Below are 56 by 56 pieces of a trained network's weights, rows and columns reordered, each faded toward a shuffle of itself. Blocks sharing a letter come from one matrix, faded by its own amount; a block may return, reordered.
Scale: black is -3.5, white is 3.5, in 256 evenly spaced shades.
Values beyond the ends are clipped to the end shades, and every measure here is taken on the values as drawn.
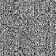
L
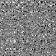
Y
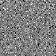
Y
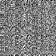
L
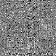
Y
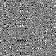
Y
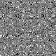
Y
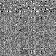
L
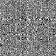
L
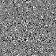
Y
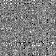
L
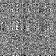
L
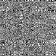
L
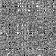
L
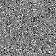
Y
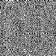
L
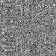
L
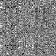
L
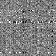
L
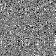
Y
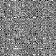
L
